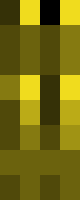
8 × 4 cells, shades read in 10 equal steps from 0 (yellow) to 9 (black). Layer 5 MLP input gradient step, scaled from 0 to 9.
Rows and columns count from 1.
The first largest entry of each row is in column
3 1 1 3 3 1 1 1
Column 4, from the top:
0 4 4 0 2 3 5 5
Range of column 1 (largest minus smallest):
3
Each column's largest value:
7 5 9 5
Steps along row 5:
down up down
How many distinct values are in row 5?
3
